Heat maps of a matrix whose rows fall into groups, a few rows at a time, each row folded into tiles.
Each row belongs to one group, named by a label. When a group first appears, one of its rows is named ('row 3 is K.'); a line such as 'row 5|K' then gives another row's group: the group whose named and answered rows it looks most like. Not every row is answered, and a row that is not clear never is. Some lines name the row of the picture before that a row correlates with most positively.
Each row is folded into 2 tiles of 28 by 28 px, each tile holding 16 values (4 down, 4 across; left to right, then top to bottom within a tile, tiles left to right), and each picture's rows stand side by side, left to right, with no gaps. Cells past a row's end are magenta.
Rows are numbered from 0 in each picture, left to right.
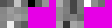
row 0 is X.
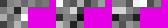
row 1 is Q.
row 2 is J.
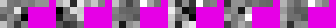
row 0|Q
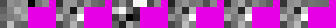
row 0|X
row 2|J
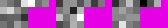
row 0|J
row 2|X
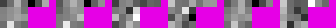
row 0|X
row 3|Q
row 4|X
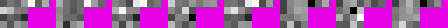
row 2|J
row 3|Q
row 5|X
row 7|X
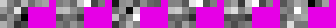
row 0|Q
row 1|J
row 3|J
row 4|J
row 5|X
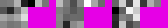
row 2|X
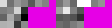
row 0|Q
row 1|J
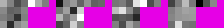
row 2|J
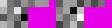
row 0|Q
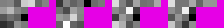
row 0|J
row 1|X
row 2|Q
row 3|Q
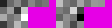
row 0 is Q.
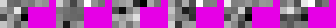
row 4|Q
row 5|J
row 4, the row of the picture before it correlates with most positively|1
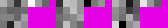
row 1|X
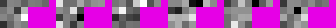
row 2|J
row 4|X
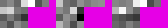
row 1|Q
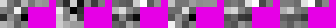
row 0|Q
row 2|J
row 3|Q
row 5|J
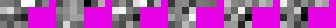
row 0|J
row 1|X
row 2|J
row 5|Q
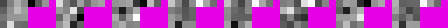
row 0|X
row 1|Q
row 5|J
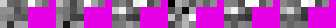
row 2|J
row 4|J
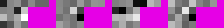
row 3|Q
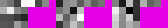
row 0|J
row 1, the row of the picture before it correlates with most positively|0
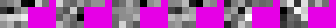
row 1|Q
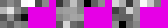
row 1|X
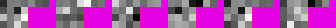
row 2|Q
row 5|X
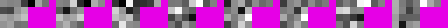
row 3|J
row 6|J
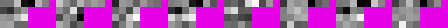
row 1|Q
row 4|J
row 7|X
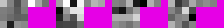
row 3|Q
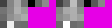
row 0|X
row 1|X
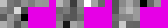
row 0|Q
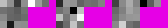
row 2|X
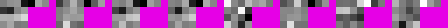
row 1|X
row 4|Q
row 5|X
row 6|J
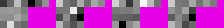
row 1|Q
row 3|Q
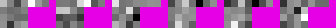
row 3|X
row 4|X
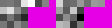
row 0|J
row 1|Q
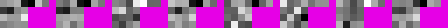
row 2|J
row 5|Q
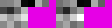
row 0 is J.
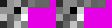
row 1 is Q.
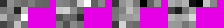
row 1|J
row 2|X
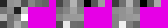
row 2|X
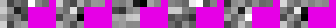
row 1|Q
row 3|J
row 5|Q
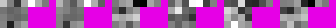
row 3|J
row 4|X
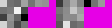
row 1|X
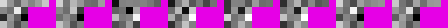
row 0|Q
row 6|Q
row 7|Q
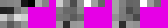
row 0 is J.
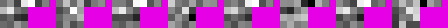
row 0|J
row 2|J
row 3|Q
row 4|J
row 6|J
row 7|X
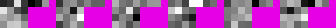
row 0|X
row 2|Q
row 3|J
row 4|X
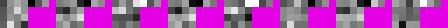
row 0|X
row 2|J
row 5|X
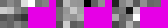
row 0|J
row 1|X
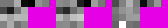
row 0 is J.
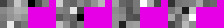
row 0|X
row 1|Q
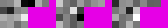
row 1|Q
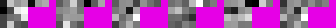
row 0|X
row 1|X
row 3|J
